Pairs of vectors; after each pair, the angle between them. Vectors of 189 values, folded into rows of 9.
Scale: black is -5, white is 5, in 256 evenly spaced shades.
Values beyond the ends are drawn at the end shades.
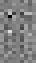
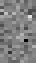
partly opposed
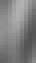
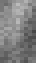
nearly parallel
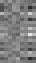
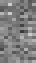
partly aligned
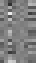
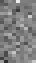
orthogonal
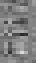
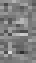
nearly opposite
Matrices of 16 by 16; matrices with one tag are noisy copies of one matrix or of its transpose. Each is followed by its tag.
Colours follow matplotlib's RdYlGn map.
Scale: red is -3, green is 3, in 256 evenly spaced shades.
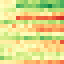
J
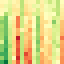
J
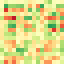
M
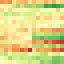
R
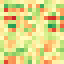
M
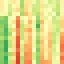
J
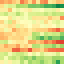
R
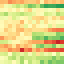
R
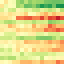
J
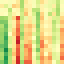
J
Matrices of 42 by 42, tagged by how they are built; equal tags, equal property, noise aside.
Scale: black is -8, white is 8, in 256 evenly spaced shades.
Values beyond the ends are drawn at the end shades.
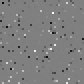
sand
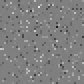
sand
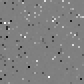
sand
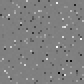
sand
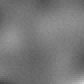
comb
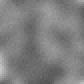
comb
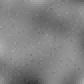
comb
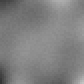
comb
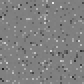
sand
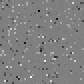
sand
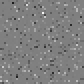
sand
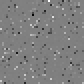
sand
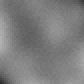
comb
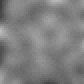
comb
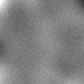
comb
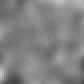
comb
